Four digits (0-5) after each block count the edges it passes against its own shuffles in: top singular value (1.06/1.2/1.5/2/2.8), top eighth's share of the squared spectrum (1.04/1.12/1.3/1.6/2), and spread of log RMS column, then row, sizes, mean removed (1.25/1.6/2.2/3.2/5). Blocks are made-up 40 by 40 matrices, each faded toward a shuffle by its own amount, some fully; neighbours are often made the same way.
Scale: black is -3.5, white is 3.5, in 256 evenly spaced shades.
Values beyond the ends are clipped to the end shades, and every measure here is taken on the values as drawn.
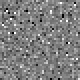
0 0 0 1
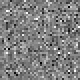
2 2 1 0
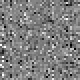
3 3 2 0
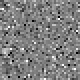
1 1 0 0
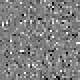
2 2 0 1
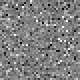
1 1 0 0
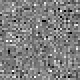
3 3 1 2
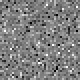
0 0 0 0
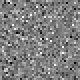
2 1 0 0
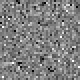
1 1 0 0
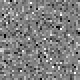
0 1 0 0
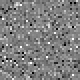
2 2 0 0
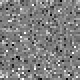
2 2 0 0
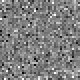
0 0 0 0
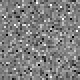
0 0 0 0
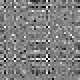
4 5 2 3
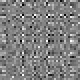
4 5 3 3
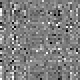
4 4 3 2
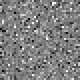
0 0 0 0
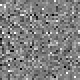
3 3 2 1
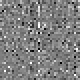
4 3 2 2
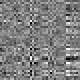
4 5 3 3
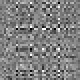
4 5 3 3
